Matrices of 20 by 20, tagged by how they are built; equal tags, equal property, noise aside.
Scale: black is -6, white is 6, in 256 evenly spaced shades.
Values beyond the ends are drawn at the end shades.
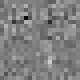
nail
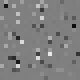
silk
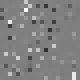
silk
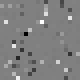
silk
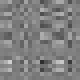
nail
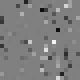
silk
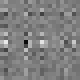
nail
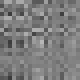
nail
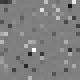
silk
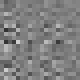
nail
